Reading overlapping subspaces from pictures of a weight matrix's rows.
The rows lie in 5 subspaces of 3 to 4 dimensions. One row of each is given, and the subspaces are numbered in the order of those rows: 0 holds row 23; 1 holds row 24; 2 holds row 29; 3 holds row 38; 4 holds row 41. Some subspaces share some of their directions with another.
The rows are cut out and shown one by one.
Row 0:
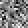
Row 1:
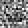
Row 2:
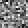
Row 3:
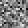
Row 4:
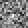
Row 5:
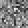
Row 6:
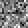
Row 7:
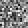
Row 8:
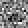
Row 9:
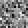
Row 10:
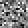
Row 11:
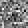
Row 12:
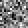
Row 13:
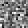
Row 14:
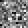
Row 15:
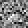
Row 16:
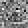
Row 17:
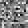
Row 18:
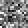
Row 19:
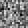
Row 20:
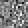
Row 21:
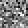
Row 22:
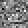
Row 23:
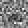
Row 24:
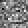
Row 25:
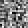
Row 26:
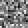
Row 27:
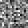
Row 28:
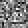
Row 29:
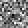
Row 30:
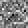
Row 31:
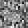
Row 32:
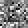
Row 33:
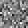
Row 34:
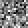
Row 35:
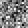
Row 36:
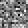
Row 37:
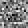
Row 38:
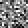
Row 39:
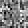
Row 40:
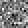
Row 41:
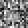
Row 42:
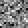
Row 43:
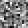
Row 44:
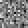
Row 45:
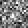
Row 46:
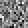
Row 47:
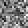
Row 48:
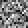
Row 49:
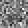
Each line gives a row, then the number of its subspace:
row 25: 1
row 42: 2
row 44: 3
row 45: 3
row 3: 2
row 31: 4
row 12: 1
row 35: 3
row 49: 0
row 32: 2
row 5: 3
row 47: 3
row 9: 0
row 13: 1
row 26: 2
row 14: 1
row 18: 2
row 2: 4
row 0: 3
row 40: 2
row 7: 1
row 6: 3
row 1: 0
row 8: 0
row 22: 1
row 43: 4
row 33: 4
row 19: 4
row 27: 3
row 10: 2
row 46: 4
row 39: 4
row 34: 3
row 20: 4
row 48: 0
